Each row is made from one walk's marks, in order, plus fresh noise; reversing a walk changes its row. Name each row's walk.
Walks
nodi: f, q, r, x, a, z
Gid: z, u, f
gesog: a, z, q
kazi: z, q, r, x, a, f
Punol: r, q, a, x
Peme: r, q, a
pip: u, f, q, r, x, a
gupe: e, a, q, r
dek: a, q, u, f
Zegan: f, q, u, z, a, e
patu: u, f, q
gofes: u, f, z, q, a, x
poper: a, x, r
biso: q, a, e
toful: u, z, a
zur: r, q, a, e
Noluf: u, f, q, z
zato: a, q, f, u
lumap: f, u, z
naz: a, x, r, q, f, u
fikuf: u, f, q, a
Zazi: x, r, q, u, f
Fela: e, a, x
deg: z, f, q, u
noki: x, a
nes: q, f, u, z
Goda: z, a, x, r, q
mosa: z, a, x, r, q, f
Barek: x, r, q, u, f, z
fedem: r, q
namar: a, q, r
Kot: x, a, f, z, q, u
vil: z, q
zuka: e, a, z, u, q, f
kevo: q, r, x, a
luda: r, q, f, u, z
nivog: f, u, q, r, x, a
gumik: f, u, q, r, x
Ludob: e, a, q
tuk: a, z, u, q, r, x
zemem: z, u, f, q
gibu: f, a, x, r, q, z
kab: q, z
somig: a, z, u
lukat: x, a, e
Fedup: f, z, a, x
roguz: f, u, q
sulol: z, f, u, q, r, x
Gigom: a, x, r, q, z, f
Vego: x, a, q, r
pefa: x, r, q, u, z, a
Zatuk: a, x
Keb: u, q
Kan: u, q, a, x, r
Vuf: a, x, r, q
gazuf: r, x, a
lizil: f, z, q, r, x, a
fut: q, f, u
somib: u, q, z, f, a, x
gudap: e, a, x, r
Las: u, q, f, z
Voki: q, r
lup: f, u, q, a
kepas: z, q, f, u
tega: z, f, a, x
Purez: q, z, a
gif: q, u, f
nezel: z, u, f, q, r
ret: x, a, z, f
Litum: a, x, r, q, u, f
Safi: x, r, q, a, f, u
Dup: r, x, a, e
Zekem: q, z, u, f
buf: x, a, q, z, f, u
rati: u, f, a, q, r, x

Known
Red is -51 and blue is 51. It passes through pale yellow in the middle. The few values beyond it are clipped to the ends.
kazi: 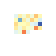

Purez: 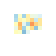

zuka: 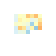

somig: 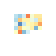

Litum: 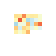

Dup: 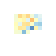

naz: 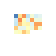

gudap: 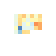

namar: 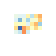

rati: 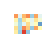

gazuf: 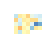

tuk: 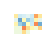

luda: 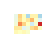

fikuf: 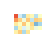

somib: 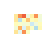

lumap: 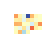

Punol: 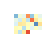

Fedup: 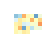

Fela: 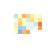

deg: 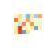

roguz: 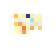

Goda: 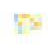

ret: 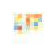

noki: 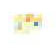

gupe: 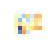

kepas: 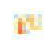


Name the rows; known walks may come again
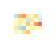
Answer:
Gigom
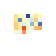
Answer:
nivog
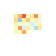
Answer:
somib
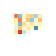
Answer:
zemem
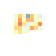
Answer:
nes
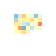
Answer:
Fedup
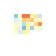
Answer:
gibu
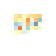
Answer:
ret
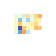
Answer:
gupe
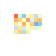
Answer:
fikuf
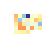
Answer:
lup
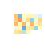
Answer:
Noluf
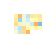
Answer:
Kan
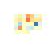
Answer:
noki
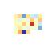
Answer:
biso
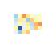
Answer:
Vuf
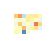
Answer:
pefa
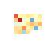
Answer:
gif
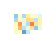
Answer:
Purez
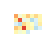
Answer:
dek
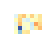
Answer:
gudap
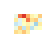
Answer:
tega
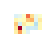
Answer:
Kot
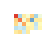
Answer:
patu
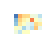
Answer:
mosa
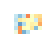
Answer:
somig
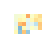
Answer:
Ludob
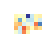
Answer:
gumik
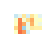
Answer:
kepas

